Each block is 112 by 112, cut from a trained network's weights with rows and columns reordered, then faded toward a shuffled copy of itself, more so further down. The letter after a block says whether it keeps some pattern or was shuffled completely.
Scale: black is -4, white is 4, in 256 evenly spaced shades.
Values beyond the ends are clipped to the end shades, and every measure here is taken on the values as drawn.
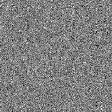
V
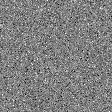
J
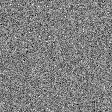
J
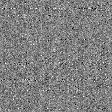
V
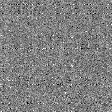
V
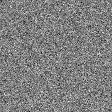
J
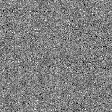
V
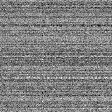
V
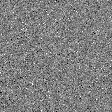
J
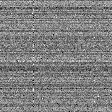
V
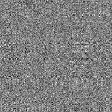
V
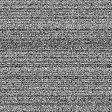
V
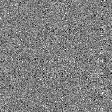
V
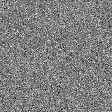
J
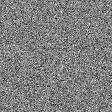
J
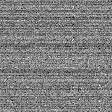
V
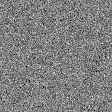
J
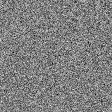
J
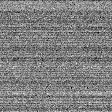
V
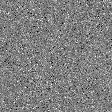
J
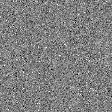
V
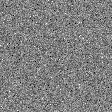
J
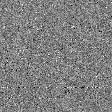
V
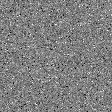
J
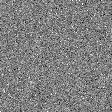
J
